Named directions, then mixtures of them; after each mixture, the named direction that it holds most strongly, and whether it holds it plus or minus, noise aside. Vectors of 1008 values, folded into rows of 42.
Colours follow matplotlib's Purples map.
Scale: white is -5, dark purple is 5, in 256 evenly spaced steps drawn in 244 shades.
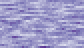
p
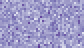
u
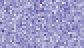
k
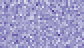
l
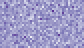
l, plus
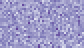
u, plus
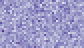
k, plus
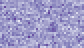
u, plus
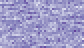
p, plus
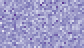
k, minus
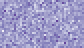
k, minus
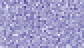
l, minus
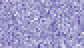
u, plus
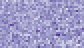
u, plus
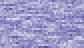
p, plus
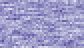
p, minus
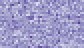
l, minus
